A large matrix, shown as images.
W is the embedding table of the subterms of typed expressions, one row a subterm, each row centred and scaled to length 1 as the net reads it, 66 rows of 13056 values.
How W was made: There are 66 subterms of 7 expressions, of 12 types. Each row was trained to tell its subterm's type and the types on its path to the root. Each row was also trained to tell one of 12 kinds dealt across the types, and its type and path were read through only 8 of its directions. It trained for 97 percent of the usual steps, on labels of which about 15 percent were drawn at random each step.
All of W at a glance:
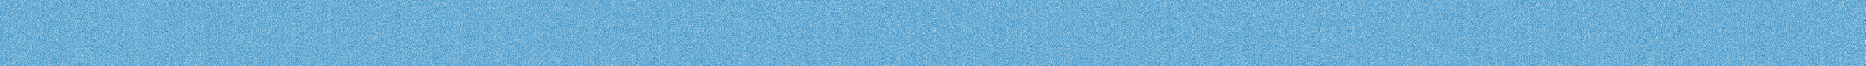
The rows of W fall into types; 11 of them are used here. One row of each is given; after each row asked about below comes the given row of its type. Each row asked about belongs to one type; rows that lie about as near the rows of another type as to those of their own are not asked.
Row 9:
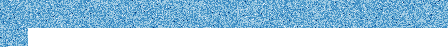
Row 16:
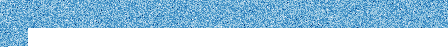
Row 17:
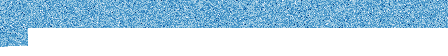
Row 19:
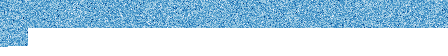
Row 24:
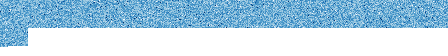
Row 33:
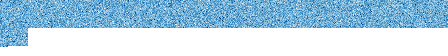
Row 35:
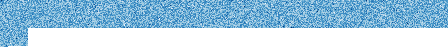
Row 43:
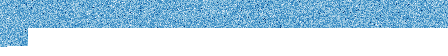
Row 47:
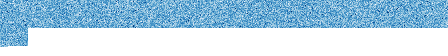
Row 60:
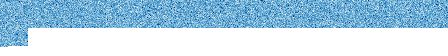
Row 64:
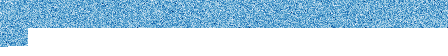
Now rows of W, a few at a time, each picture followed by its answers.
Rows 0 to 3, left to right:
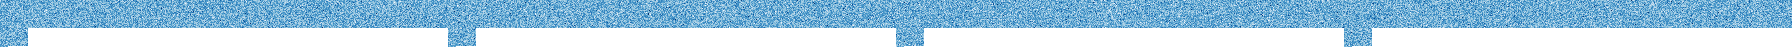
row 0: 33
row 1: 17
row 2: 64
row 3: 16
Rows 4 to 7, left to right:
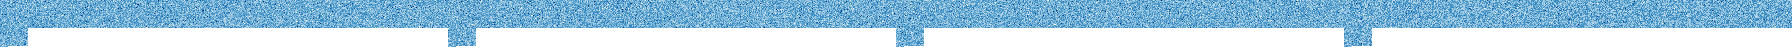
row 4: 16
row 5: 16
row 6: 64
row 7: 17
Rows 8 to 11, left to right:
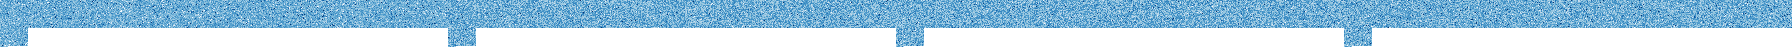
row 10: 43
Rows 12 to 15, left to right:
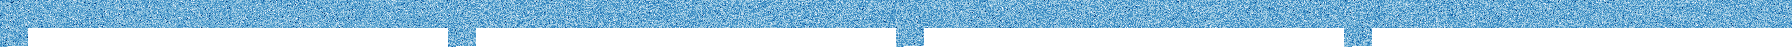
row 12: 60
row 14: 9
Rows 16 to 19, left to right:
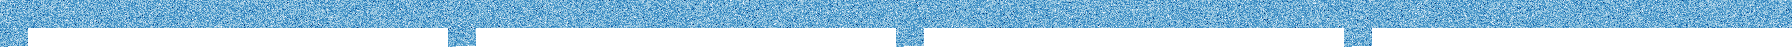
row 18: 9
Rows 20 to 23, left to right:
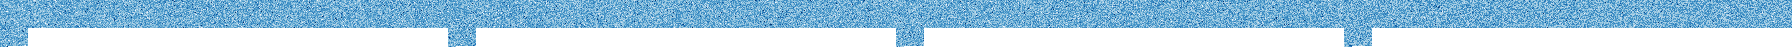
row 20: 24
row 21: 47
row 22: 43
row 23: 35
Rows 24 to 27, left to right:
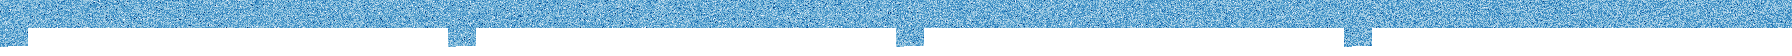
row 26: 47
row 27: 33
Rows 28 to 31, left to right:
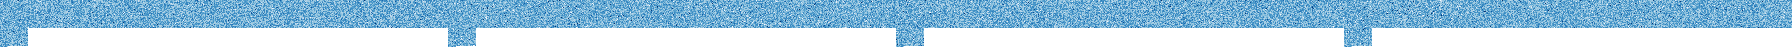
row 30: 9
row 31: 9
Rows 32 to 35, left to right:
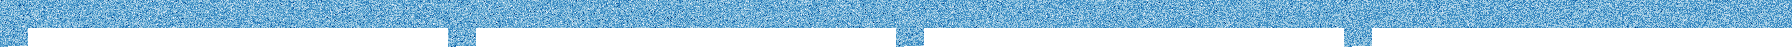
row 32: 17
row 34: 17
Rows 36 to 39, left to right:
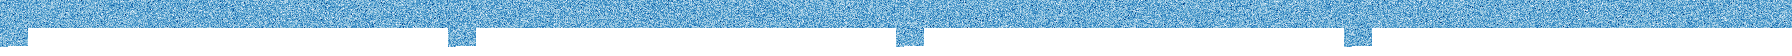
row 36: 16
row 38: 19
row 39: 60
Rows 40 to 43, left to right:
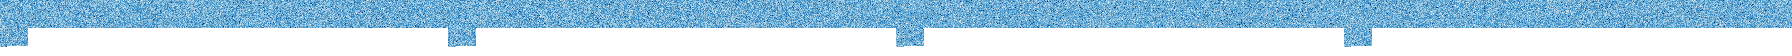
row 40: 9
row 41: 60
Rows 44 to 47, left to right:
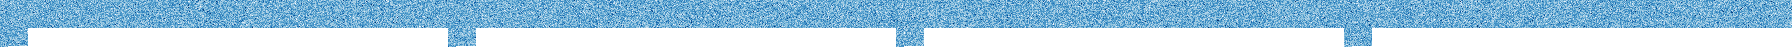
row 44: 17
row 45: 33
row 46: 33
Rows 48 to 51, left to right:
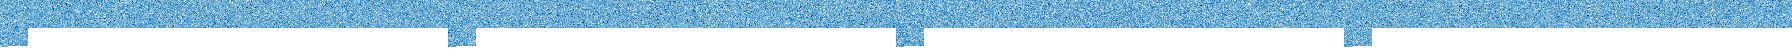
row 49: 33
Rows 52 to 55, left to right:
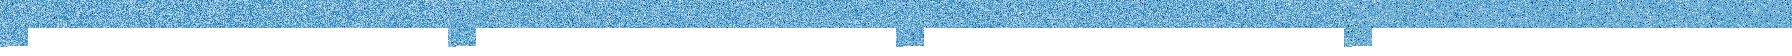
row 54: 60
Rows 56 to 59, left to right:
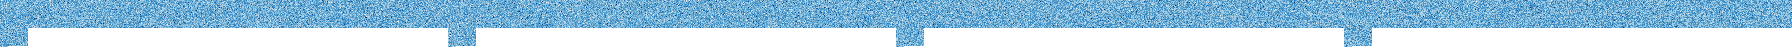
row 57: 47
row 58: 43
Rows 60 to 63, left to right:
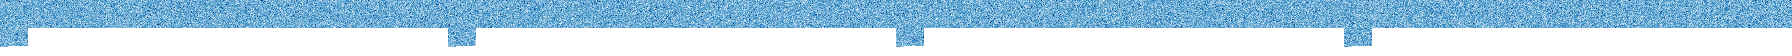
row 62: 47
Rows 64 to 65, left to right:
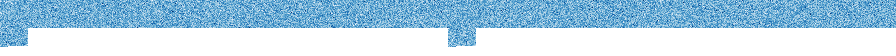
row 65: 16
